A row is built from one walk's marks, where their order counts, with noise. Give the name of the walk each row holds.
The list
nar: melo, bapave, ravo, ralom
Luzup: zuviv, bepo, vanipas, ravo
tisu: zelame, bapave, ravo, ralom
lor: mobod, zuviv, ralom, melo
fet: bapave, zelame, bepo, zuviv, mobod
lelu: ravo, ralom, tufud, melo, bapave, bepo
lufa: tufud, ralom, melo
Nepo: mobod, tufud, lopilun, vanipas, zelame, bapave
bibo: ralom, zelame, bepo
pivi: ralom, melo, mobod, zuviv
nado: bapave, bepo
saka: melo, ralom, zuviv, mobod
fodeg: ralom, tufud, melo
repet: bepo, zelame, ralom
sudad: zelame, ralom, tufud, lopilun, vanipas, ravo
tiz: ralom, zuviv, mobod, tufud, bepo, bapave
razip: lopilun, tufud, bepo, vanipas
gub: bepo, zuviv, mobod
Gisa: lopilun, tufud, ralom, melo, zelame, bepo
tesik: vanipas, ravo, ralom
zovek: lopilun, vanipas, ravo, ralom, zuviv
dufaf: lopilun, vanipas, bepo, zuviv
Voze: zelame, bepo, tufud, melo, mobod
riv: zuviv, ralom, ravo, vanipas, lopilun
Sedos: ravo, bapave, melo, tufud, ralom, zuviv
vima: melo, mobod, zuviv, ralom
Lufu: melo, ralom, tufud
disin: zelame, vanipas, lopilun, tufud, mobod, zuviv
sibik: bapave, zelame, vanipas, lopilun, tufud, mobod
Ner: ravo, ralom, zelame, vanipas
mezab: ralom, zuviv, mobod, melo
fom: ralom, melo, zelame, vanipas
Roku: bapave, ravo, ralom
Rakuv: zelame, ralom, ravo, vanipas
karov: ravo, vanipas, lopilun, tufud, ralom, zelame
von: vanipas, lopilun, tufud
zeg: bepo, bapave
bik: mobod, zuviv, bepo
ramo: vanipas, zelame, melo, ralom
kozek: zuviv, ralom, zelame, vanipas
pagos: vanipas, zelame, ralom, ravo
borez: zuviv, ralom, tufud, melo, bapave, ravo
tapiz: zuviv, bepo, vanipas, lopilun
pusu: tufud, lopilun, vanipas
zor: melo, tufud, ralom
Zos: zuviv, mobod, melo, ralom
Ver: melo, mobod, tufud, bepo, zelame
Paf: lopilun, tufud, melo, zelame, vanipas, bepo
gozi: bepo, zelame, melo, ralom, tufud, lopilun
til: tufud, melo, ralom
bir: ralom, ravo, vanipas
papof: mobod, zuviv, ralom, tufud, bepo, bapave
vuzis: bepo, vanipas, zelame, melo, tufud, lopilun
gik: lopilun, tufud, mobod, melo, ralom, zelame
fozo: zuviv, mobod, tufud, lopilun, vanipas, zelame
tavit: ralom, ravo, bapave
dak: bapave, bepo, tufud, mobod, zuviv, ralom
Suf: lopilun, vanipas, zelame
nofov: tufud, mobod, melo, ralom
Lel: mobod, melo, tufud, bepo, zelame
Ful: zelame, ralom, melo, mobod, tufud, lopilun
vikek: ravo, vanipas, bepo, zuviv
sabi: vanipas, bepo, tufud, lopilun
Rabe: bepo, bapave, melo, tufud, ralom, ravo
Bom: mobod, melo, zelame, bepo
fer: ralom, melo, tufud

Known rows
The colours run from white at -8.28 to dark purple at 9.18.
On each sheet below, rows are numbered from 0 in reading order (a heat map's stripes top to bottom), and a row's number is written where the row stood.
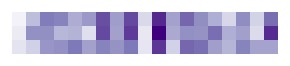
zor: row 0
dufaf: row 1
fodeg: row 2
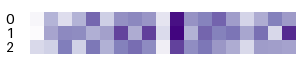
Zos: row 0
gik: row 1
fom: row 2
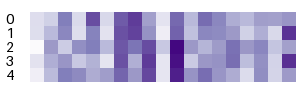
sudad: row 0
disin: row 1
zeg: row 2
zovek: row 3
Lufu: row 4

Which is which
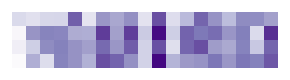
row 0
bir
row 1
razip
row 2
lufa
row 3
dak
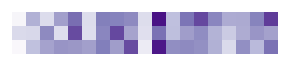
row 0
fozo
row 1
Rakuv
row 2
vima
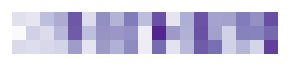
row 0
lelu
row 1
lor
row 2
tesik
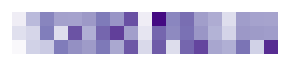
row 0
saka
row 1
Ful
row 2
nofov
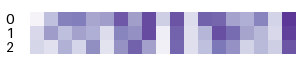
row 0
til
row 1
sabi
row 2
pagos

